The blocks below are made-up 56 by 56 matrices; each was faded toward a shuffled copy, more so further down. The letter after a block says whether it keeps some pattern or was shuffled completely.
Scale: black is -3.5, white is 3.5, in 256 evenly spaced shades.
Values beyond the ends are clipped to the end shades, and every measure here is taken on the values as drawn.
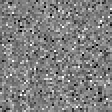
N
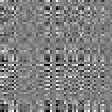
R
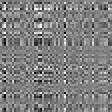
R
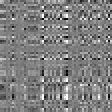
R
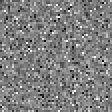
N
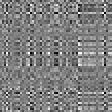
R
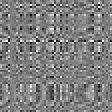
R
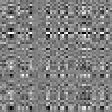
R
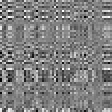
R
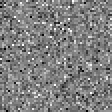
N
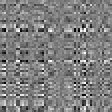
R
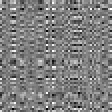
R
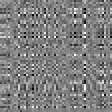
R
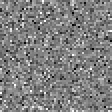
N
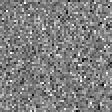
N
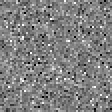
N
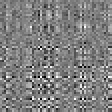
R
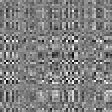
R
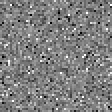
N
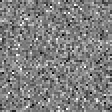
N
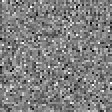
N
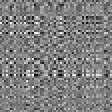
R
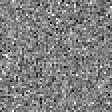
N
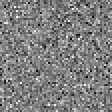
N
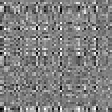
R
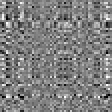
R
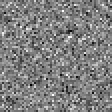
N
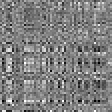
R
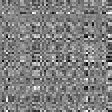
R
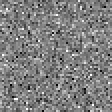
N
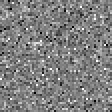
N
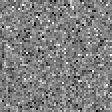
N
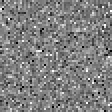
N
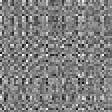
R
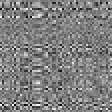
R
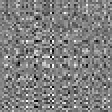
R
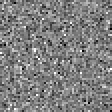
N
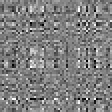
R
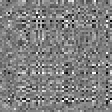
R
